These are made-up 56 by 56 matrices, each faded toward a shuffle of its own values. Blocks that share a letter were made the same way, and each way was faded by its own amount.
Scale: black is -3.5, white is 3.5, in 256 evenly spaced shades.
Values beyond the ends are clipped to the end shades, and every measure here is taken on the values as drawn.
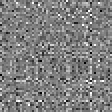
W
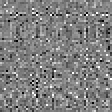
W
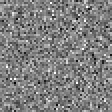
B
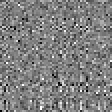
W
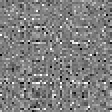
W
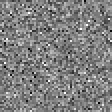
B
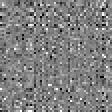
W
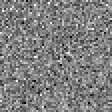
B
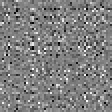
W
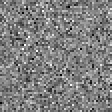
B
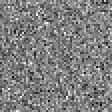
B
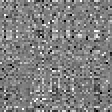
W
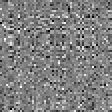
W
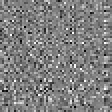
W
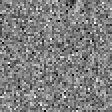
B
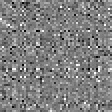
W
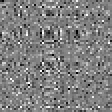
W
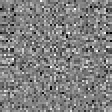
W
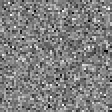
B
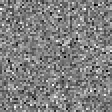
B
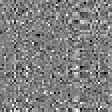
W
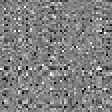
W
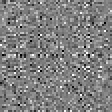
W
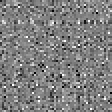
W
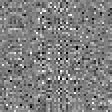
W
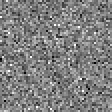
B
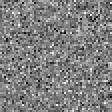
B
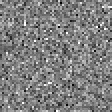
B
